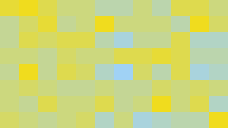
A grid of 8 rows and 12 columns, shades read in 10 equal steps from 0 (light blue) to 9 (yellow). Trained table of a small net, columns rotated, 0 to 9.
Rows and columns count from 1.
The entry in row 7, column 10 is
5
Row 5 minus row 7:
-1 5 -3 2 1 -5 -4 1 -6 2 -6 0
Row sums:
67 69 54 65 51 59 65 51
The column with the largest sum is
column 2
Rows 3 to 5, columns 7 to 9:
1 4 4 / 7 7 8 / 0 6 3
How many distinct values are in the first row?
5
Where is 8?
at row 1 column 1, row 2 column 3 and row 4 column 9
